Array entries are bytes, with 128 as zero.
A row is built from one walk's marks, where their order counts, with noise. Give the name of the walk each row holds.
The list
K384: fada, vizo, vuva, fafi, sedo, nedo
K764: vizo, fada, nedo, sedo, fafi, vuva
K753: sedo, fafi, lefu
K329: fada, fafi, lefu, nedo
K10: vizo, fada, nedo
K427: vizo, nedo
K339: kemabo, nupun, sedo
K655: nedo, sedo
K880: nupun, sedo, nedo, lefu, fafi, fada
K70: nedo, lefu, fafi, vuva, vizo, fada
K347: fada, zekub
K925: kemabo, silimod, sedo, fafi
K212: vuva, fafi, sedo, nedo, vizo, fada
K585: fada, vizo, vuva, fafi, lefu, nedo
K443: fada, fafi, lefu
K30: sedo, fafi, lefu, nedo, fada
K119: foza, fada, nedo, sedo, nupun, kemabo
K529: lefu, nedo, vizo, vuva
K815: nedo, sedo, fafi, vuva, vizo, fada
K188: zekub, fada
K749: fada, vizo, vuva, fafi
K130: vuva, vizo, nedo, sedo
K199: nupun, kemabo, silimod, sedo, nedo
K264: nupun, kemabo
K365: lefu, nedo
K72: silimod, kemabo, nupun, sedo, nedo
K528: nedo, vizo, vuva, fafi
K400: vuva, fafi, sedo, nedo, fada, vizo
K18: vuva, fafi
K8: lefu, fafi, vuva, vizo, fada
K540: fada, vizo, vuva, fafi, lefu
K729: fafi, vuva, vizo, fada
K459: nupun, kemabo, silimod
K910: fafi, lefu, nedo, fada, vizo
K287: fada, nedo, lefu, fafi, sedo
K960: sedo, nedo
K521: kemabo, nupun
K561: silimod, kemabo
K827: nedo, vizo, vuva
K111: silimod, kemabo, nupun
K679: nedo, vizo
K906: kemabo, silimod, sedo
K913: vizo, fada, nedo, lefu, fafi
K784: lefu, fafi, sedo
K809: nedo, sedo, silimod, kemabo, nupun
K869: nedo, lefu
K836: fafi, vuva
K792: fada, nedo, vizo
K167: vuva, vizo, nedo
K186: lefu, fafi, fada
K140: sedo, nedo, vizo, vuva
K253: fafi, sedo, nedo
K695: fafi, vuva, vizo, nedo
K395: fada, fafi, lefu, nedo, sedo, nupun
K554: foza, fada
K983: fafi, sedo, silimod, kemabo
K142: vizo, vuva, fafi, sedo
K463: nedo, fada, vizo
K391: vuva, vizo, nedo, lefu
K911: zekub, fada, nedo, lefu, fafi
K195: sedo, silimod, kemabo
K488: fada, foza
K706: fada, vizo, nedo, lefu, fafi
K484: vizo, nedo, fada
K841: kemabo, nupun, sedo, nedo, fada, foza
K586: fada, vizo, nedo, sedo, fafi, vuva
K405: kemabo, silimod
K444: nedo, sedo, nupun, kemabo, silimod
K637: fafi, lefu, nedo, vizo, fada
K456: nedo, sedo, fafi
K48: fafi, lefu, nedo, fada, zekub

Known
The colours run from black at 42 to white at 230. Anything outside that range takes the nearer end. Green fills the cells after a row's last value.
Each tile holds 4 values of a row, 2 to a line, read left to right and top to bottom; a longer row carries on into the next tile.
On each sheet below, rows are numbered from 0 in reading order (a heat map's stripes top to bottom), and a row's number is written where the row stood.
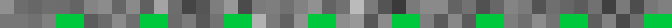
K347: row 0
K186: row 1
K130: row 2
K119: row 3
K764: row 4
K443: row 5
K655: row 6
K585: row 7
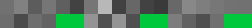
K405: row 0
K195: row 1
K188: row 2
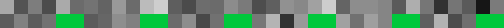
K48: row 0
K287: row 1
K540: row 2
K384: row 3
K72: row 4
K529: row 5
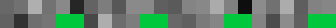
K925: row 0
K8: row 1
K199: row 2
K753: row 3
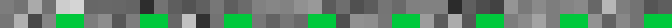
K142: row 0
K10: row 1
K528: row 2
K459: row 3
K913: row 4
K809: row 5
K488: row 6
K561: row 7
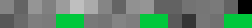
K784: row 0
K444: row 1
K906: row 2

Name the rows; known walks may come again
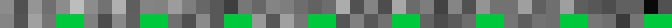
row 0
K339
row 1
K753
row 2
K329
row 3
K111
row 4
K48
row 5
K910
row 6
K18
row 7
K792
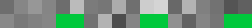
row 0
K253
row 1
K142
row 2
K561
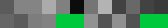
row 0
K199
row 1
K195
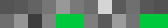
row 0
K749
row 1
K836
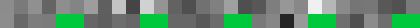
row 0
K456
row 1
K30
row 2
K167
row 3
K400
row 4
K365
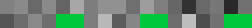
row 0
K186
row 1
K815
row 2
K827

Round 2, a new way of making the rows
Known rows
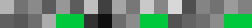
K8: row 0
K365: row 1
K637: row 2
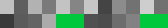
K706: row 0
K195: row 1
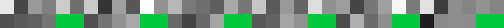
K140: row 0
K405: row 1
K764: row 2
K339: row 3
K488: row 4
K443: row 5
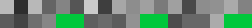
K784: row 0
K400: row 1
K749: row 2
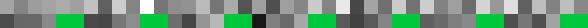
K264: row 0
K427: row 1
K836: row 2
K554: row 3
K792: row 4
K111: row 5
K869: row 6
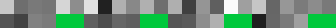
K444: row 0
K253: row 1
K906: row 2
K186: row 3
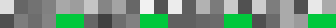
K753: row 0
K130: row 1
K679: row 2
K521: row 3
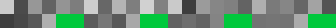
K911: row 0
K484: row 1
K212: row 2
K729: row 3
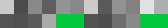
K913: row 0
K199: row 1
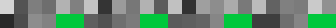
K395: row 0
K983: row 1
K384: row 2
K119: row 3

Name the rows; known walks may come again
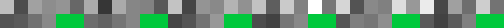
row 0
K528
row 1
K142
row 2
K585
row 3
K427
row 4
K841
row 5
K792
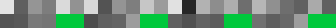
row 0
K72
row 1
K910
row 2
K253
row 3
K815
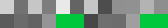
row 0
K391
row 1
K540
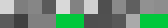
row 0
K809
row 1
K913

